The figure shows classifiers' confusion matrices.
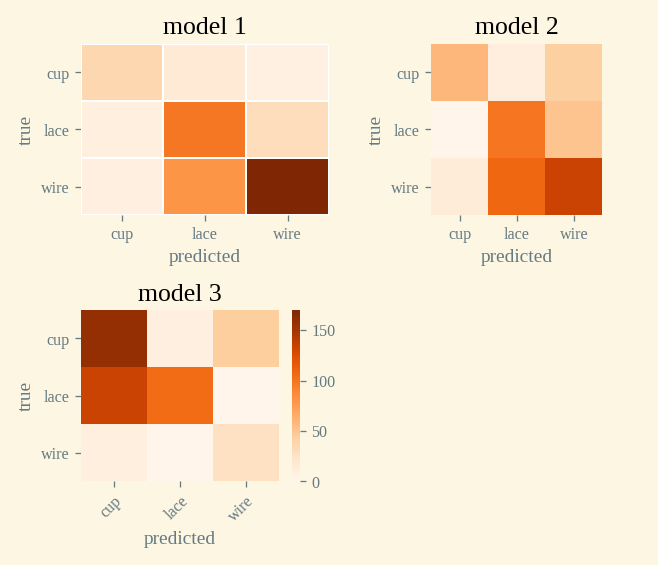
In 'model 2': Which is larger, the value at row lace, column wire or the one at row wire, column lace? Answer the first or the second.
the second
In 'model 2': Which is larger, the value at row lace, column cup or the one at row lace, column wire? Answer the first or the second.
the second
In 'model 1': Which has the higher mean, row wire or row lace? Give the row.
wire
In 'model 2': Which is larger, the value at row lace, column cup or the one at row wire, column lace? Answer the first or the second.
the second
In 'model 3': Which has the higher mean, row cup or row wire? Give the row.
cup
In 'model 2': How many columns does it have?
3
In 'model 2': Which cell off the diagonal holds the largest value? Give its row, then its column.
wire, lace
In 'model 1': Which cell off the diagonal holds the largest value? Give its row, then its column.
wire, lace
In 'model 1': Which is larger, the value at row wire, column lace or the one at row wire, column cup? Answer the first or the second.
the first
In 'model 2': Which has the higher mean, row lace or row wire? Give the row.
wire
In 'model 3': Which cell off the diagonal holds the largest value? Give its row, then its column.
lace, cup
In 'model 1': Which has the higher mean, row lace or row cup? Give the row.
lace
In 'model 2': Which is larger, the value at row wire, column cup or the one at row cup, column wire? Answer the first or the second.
the second
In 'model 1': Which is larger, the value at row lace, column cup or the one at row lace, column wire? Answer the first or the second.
the second
